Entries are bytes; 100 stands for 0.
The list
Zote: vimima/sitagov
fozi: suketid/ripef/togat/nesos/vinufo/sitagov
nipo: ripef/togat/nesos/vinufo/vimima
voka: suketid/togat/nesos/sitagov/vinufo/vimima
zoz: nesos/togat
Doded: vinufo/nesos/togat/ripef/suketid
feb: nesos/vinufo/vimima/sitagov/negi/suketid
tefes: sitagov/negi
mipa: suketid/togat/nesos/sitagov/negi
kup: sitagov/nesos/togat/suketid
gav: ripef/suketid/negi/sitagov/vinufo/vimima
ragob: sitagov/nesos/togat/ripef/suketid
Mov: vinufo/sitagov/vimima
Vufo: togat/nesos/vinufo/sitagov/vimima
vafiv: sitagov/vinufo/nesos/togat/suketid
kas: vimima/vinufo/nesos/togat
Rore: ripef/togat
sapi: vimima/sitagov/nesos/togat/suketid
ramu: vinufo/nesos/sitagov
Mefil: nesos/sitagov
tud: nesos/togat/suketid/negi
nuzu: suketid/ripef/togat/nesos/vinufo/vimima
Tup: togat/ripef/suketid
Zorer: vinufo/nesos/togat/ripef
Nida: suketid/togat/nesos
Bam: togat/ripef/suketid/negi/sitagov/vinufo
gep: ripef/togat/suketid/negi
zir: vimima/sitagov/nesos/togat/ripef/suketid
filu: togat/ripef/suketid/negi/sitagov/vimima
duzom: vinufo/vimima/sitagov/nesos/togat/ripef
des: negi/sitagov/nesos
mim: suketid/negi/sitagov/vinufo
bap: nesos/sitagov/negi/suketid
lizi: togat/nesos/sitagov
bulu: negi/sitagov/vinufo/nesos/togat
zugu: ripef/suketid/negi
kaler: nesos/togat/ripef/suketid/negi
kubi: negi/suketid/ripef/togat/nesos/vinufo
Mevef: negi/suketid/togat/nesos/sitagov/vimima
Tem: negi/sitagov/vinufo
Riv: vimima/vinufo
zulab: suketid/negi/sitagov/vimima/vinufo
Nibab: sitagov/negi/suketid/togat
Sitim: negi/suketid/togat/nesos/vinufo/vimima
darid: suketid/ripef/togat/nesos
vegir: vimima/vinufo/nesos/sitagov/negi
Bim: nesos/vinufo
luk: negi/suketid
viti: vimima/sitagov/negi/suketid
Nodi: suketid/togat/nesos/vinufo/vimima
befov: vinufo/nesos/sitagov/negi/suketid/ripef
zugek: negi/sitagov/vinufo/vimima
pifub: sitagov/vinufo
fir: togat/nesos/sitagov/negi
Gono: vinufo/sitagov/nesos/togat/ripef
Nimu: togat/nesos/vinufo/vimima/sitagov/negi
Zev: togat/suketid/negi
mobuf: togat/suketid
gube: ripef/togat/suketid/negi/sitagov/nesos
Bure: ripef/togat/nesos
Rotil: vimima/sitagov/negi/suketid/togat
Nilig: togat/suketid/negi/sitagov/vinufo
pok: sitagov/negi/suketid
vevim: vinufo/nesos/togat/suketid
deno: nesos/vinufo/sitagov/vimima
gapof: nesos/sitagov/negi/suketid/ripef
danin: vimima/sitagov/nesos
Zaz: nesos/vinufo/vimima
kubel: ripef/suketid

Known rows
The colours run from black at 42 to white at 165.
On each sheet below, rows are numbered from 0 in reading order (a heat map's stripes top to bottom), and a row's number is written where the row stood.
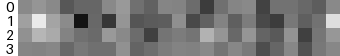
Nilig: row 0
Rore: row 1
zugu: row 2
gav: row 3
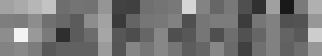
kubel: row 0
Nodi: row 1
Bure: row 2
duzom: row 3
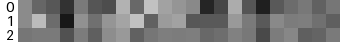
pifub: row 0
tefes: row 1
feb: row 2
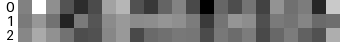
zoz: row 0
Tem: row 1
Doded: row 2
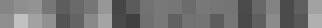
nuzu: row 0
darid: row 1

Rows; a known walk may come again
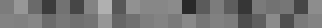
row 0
ramu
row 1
gav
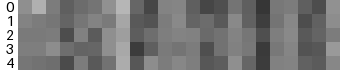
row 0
kup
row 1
sapi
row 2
feb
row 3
Nodi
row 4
deno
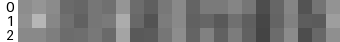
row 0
filu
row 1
ragob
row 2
zir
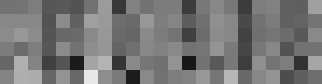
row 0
kas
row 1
mim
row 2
Nilig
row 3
zulab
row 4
Bim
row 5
luk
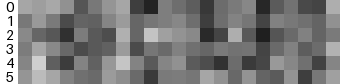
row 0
mobuf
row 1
Nimu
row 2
pifub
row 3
nipo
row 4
Mefil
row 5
zugu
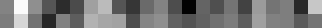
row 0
zoz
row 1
des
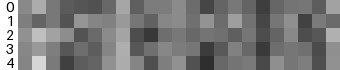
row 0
Gono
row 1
viti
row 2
darid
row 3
vafiv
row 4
fir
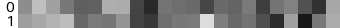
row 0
Nida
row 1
kubel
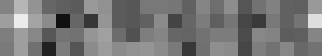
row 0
kubi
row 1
Rore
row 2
Mevef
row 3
Tem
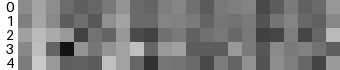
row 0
Bam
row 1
befov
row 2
Tup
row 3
tefes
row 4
tud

